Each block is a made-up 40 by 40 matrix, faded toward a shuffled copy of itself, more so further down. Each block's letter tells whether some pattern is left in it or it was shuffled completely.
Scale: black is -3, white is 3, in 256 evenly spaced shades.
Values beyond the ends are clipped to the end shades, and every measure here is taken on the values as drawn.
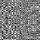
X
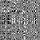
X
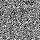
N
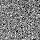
N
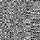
X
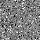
N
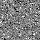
N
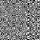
X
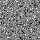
N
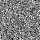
N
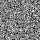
N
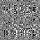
X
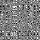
X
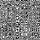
X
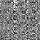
X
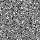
N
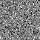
N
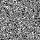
N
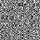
X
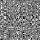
X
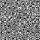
X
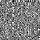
X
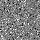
N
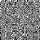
X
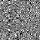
X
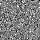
N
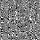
X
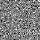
X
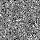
N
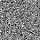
N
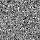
N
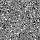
N
